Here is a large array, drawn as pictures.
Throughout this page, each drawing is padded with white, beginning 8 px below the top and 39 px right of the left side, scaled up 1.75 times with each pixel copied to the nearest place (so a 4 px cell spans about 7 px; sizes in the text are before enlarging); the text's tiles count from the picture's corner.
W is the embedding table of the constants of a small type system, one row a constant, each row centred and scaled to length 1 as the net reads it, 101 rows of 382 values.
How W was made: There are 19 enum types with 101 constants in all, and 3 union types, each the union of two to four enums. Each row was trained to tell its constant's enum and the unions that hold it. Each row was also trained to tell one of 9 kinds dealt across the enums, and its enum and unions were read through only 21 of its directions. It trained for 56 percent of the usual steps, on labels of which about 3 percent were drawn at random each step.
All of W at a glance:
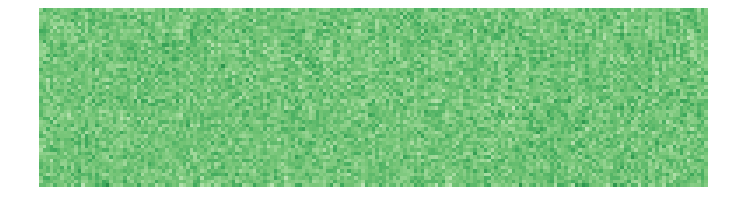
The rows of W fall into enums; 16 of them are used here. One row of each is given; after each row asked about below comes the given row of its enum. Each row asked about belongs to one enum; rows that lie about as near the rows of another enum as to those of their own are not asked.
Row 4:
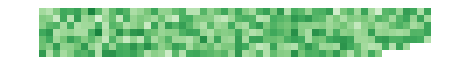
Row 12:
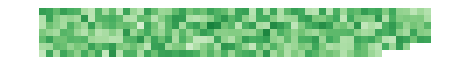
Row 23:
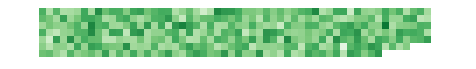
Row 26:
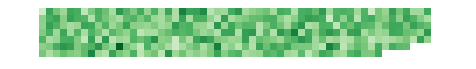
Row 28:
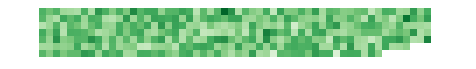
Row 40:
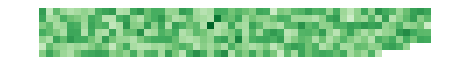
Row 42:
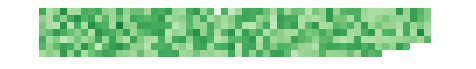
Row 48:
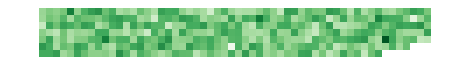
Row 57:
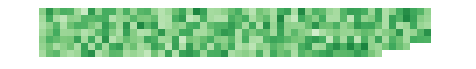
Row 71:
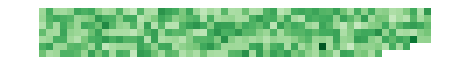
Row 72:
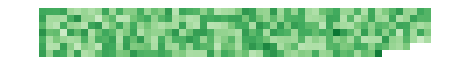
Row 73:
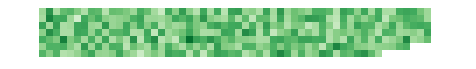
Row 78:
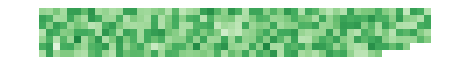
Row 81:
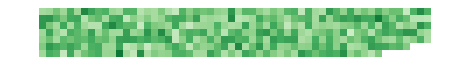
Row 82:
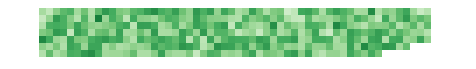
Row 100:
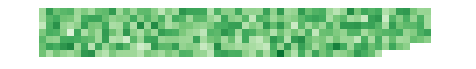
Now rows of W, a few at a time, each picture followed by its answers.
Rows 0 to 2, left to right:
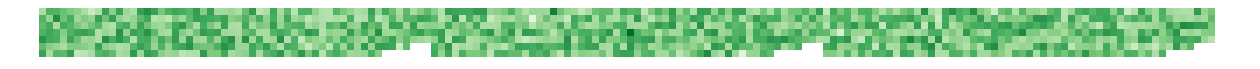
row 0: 72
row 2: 71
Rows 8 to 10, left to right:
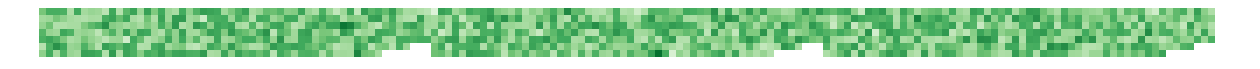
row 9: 40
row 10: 42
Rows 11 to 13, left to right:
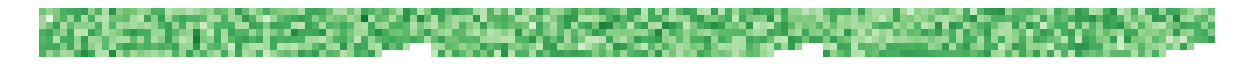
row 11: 100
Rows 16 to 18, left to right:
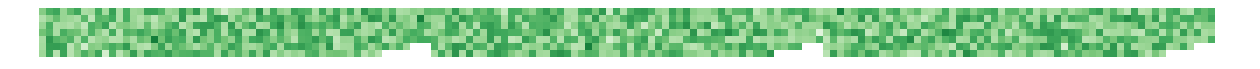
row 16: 40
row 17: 42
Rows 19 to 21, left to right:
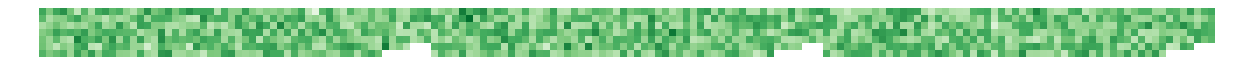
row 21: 4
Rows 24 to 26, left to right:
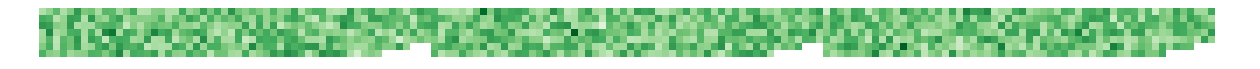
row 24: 4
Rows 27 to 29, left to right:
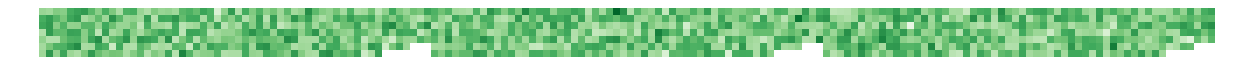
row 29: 4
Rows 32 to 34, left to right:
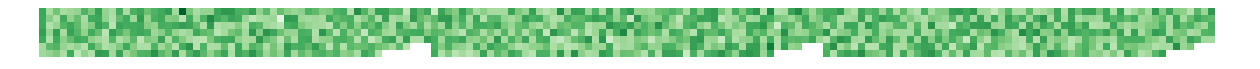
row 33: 71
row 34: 72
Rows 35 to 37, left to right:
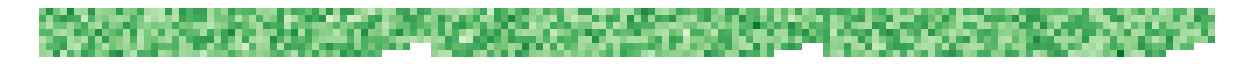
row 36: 26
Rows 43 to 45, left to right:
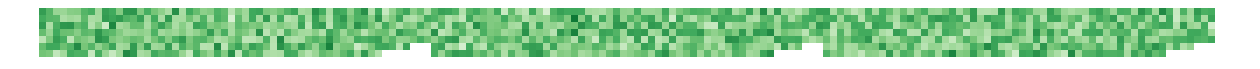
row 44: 72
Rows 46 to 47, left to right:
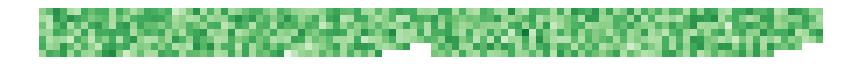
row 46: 42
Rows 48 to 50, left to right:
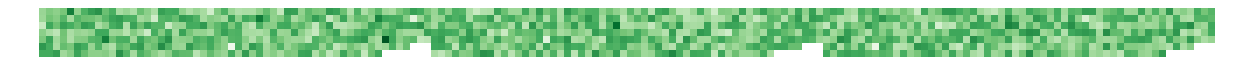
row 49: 100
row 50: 72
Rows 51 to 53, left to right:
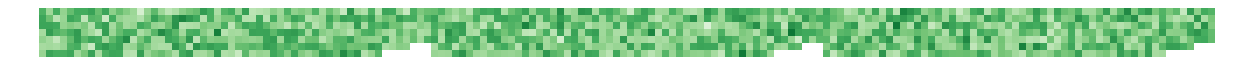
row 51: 28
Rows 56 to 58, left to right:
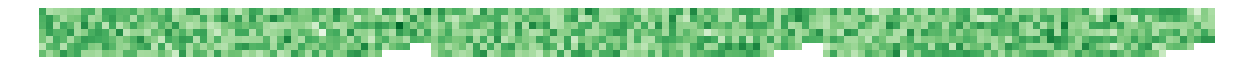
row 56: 26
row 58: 57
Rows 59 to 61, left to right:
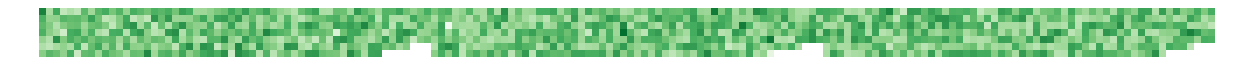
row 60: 40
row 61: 12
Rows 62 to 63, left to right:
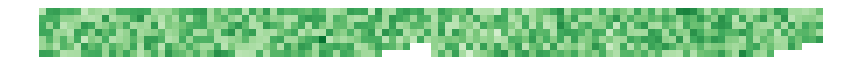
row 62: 78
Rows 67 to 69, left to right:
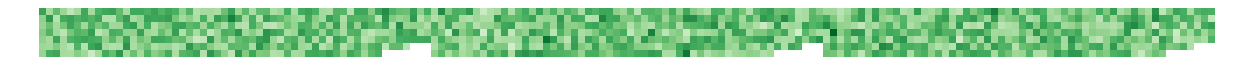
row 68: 78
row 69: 4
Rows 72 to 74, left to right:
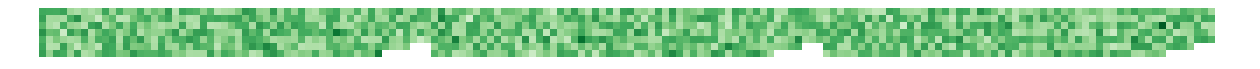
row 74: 57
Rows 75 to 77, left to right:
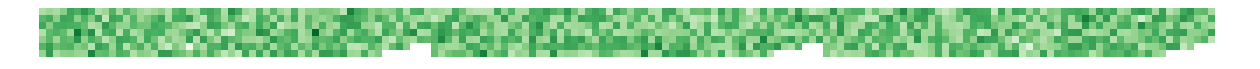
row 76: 28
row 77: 78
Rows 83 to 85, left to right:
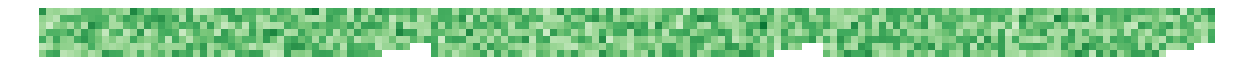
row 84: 71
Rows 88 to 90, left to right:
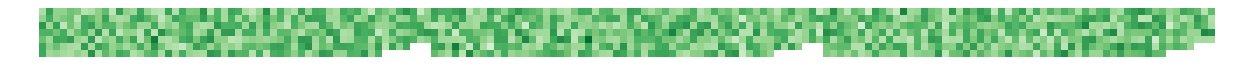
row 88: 71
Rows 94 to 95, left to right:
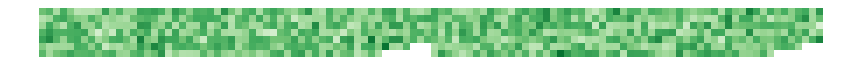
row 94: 28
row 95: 12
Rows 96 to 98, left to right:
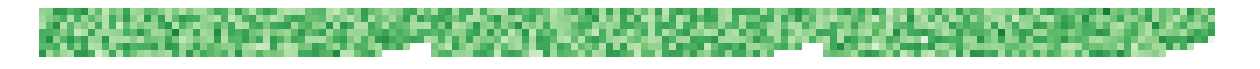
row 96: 100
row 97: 78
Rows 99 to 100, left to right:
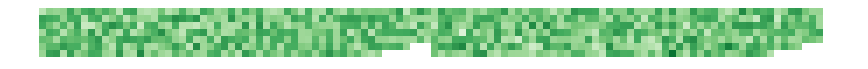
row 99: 81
